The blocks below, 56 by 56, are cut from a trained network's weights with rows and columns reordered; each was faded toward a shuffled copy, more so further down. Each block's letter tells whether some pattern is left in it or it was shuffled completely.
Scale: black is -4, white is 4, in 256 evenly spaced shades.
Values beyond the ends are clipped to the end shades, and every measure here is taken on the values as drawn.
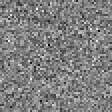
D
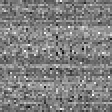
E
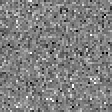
D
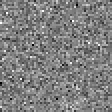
D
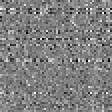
E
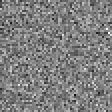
D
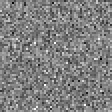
D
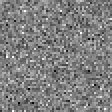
D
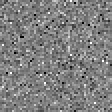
D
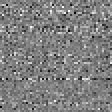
E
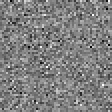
E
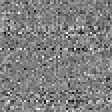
E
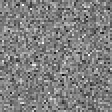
D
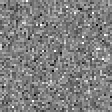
D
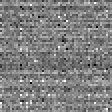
E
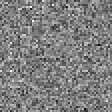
E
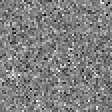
D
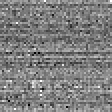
E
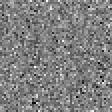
D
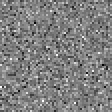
D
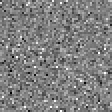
D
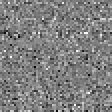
E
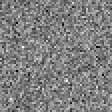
D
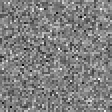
D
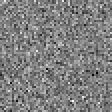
D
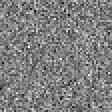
D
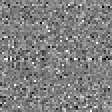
E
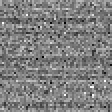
E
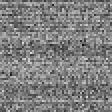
E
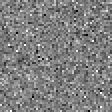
D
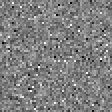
D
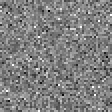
D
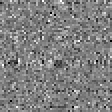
E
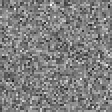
D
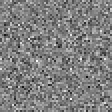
E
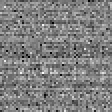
E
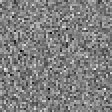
E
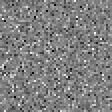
D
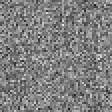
E
